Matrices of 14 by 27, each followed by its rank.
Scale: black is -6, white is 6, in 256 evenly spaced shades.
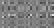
two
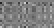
two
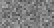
full rank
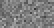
full rank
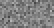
full rank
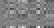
two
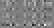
two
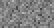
full rank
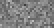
full rank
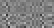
two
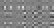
two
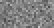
full rank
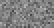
full rank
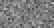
full rank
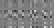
two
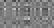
two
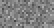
full rank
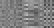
two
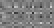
two
